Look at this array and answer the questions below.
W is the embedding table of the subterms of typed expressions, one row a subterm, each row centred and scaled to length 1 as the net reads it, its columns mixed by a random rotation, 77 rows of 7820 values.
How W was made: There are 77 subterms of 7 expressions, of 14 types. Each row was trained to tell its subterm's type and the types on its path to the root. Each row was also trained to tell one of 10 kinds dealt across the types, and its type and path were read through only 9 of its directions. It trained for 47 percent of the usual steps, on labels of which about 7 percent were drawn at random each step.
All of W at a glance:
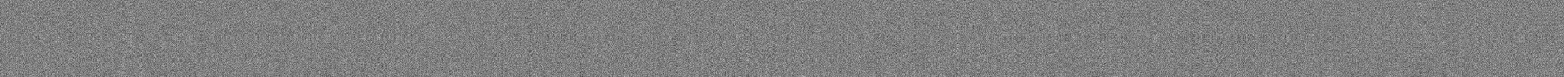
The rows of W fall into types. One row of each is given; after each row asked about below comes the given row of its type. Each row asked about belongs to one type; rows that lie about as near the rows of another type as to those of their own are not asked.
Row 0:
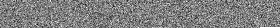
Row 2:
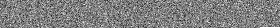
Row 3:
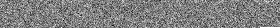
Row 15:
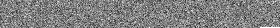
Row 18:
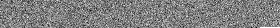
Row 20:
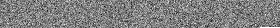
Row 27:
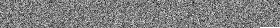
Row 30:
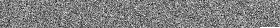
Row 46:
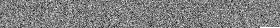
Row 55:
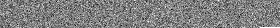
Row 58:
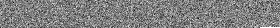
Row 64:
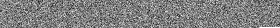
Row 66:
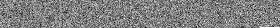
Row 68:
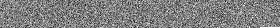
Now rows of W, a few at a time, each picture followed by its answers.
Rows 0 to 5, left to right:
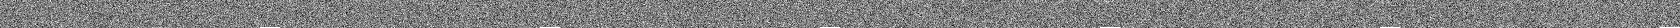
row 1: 68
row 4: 15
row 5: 68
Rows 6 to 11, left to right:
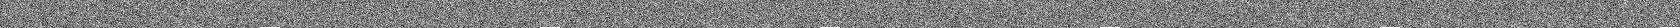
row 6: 30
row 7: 27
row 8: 27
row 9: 58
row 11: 2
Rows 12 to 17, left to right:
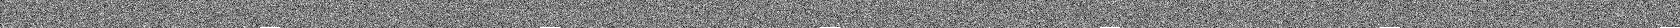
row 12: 15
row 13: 46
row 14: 30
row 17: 46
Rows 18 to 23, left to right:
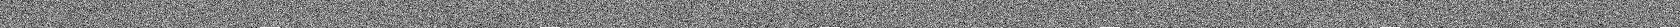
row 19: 66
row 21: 46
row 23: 66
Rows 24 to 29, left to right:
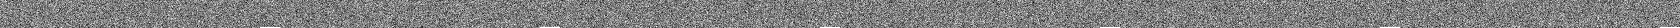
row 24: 3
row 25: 15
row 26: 18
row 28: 18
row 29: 2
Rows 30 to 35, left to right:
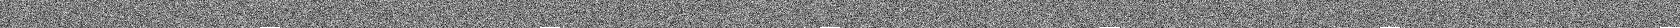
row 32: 15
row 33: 2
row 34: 58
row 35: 58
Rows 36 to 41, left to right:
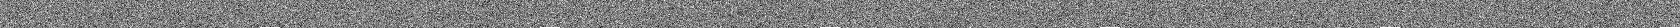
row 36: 20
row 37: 20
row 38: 66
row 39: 20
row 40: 58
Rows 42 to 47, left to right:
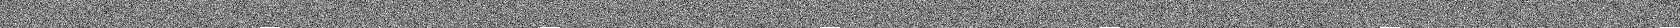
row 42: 3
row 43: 2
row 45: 68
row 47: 2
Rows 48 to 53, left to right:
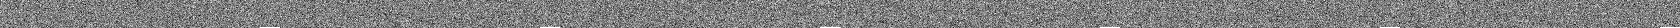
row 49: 58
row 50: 15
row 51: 15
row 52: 68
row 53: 46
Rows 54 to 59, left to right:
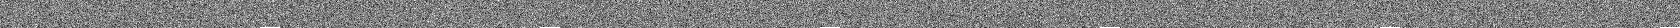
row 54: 3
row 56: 55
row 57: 66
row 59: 27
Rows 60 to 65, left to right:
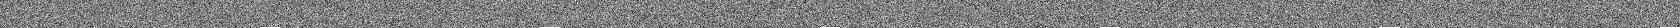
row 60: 27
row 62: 46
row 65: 66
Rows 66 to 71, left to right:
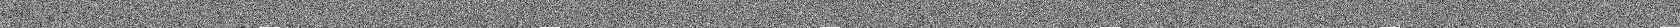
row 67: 3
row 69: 27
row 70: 30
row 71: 58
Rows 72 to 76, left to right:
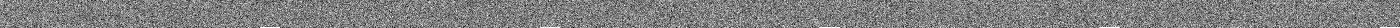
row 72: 66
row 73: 18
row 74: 2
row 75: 68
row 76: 68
